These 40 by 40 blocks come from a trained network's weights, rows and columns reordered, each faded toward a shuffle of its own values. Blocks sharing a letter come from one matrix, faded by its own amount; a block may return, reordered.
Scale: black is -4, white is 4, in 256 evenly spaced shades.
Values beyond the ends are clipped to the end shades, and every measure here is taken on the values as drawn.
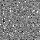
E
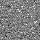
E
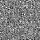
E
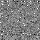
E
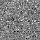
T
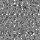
E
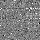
E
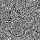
T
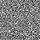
T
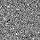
E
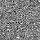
T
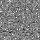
E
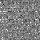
E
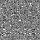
E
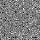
T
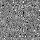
E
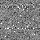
E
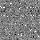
E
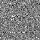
T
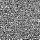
E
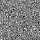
T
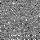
E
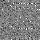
E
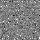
E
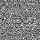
E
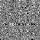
T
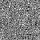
E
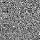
T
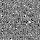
E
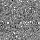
E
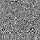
T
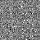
E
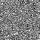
E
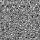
T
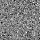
E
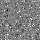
E
